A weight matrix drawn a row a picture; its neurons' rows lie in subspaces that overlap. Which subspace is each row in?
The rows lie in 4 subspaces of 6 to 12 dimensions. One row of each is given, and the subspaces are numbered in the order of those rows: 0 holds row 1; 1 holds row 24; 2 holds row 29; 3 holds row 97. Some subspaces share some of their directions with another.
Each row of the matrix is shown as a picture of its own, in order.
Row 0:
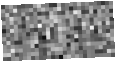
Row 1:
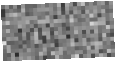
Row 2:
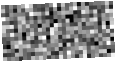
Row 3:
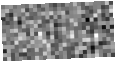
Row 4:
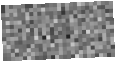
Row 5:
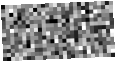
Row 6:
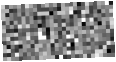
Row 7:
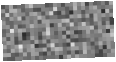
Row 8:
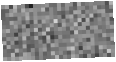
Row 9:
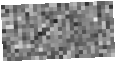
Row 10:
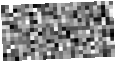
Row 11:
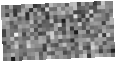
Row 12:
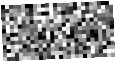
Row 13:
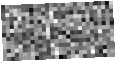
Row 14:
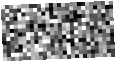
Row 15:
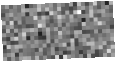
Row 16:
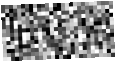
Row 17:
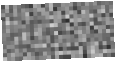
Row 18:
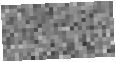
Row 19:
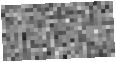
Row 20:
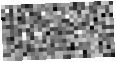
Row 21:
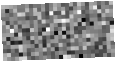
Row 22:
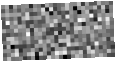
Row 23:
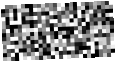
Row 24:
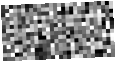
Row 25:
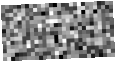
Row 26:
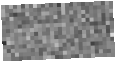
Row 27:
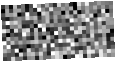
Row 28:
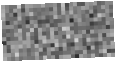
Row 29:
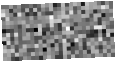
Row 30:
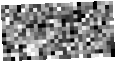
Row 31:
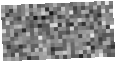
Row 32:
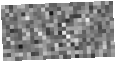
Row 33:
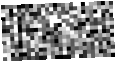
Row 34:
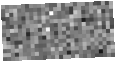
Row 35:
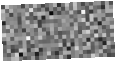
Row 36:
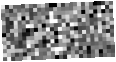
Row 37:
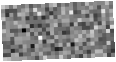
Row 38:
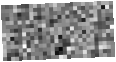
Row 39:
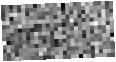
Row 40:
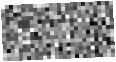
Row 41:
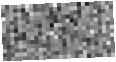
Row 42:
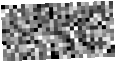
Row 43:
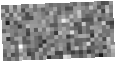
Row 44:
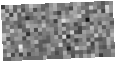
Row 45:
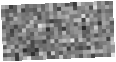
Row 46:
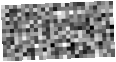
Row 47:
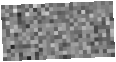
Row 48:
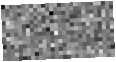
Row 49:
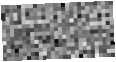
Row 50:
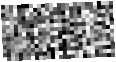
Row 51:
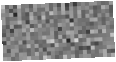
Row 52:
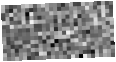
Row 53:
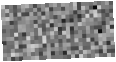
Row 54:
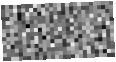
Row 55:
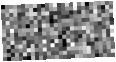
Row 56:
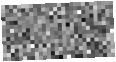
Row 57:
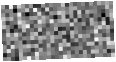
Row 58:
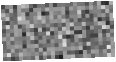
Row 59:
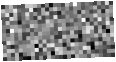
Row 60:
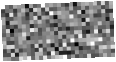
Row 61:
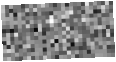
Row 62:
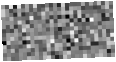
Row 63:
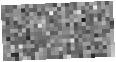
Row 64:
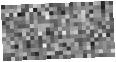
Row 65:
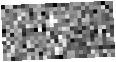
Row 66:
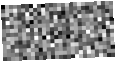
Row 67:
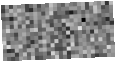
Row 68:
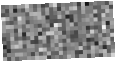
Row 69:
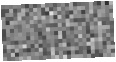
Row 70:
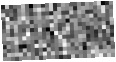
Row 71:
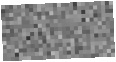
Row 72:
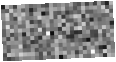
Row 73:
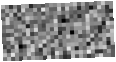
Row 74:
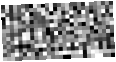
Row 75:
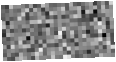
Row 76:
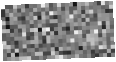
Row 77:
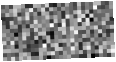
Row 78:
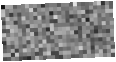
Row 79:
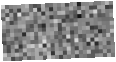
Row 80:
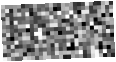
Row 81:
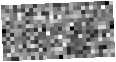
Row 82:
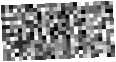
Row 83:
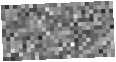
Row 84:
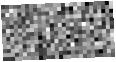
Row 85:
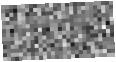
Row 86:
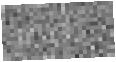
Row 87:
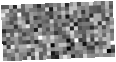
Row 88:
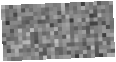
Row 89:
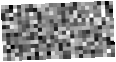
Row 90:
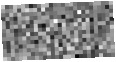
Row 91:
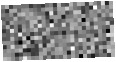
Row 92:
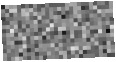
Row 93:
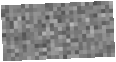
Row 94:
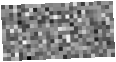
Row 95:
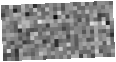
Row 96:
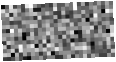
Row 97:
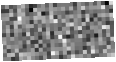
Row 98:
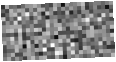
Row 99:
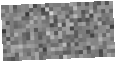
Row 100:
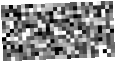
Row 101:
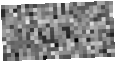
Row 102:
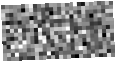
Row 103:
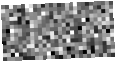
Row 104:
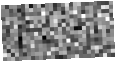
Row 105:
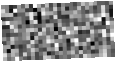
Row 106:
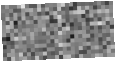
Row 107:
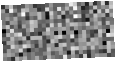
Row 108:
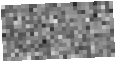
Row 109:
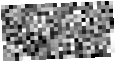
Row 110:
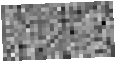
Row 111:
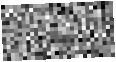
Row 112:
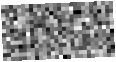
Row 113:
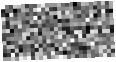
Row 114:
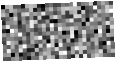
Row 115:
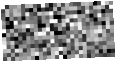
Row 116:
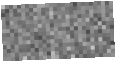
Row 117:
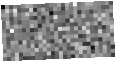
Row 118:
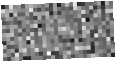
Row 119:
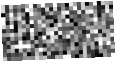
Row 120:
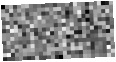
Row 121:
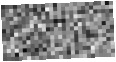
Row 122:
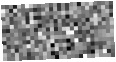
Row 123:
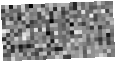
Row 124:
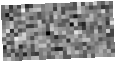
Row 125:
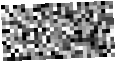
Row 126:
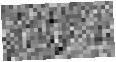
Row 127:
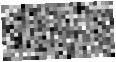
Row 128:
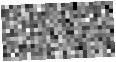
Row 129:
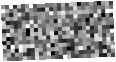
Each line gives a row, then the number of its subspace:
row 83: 1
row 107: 1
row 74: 3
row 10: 0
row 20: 3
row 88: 0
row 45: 1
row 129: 3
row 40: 0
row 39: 0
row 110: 1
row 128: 2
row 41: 2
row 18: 0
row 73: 1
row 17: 3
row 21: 1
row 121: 1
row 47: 0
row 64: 1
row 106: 2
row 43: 1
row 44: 1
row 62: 0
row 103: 2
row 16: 2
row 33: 2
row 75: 1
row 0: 2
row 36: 2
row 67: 2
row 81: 2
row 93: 2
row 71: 1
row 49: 0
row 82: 0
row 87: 0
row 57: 0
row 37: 1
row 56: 1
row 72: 2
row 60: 2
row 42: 0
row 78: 3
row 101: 0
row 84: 1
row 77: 1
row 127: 2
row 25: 2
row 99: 1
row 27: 1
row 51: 0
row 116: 0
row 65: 2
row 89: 0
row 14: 1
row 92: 1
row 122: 0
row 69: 1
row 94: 0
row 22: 2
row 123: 2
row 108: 2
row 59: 2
